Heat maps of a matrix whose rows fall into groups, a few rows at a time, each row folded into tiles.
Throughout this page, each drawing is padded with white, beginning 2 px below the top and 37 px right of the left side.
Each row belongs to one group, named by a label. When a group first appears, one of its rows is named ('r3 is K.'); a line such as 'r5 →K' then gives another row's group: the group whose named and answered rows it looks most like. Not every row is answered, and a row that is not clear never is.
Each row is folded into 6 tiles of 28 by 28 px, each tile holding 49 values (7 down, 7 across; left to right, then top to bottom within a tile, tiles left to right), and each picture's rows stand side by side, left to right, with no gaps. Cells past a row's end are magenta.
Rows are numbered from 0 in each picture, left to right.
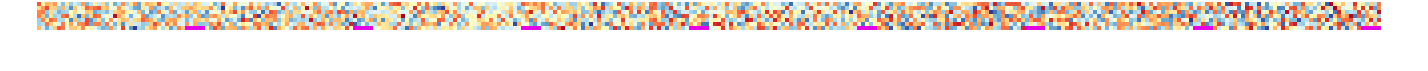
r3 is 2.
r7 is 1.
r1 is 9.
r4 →9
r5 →1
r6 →2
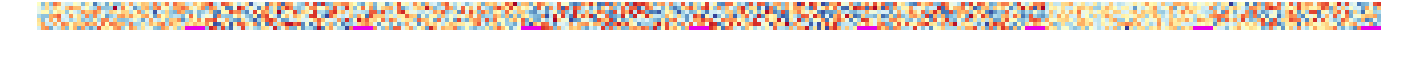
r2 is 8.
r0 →1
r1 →1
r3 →1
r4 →1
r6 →1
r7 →2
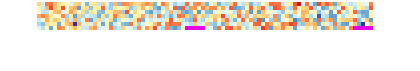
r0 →2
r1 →8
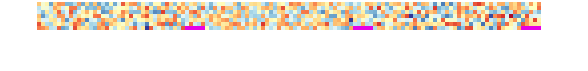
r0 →1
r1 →2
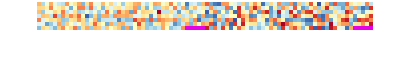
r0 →8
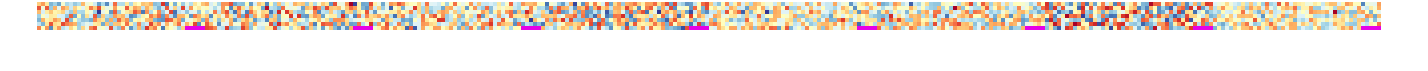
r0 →2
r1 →1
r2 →9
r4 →9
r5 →1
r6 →2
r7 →8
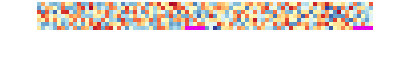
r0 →8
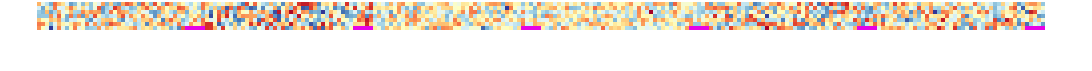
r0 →1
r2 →8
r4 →8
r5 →9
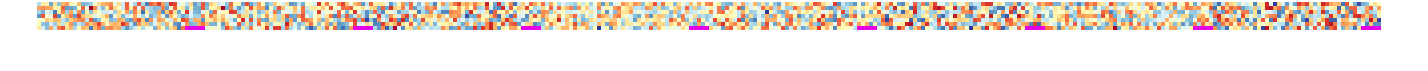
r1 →8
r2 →2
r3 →2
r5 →2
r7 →2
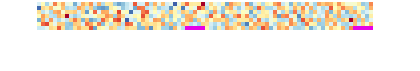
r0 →9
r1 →8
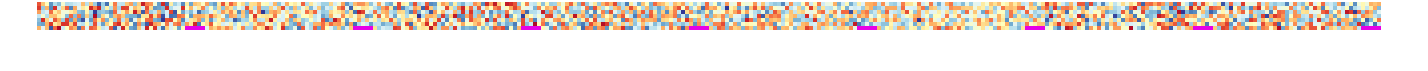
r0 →2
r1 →9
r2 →8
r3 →8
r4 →9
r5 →8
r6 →2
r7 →9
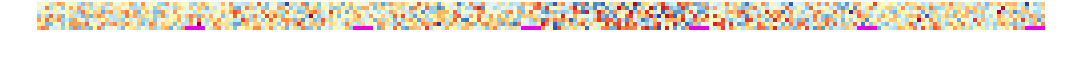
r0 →1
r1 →9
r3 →1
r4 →9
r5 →8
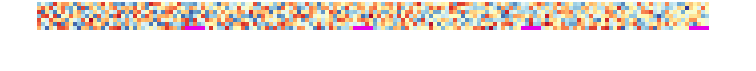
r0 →8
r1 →1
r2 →2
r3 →9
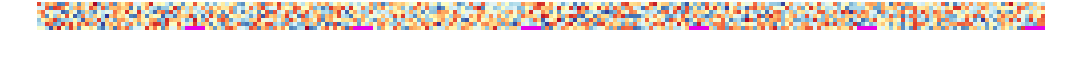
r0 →2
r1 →8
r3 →2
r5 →1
